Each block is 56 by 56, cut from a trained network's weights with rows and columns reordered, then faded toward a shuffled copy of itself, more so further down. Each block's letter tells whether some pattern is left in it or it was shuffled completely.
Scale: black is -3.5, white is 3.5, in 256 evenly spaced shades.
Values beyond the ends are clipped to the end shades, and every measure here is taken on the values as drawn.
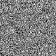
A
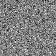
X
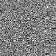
A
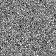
X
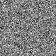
X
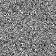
A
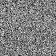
X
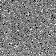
X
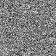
A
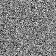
X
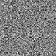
A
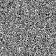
A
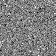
X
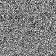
A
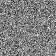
X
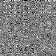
A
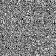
A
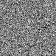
X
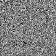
A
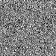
A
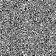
A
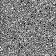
X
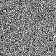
A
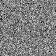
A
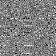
A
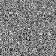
A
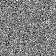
X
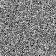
X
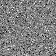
X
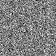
A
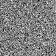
X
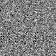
A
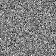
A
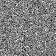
X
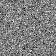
X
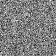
X
